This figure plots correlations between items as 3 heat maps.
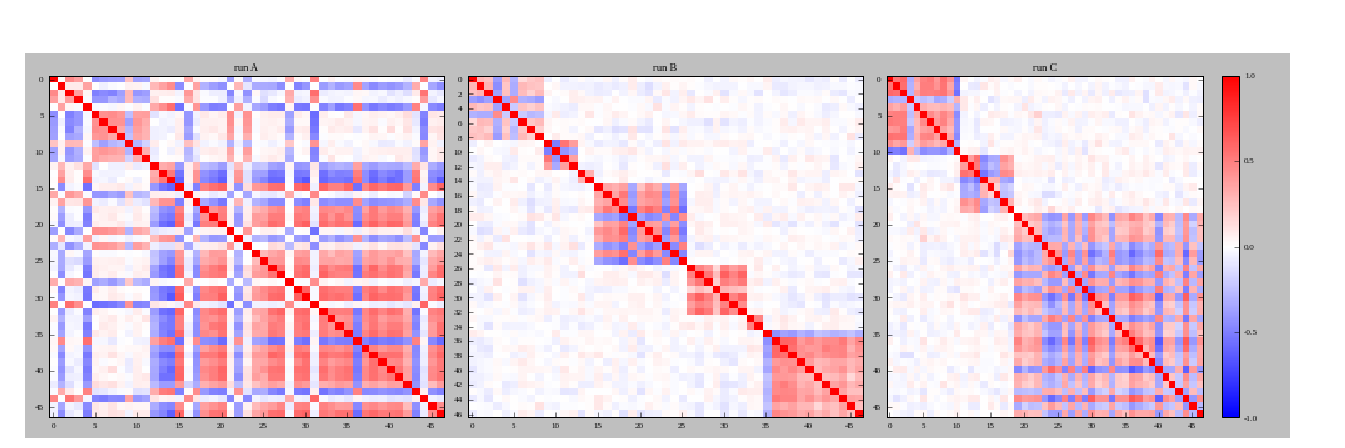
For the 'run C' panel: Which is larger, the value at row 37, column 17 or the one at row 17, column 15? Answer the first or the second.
the first
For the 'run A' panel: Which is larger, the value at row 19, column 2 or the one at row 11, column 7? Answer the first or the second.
the second
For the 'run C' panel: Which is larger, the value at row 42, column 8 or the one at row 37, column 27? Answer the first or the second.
the first
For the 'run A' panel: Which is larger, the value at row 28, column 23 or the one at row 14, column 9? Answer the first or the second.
the second
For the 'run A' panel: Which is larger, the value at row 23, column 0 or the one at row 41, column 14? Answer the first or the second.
the first
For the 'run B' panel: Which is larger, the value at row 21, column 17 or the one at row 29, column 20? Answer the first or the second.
the first
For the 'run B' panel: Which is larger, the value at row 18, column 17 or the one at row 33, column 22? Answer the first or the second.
the first
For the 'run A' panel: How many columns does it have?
47
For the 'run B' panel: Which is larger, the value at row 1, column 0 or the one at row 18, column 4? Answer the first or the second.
the first
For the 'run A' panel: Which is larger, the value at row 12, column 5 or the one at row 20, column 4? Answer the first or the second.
the first
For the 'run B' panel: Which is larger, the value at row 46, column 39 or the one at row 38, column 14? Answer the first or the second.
the first
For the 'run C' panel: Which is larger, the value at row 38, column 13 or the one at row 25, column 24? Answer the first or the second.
the second
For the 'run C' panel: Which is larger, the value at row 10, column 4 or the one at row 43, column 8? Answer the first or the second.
the second
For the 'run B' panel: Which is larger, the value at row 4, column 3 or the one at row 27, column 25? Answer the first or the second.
the second
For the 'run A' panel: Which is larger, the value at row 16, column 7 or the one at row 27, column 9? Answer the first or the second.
the second
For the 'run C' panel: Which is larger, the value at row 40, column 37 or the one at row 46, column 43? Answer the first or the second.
the second
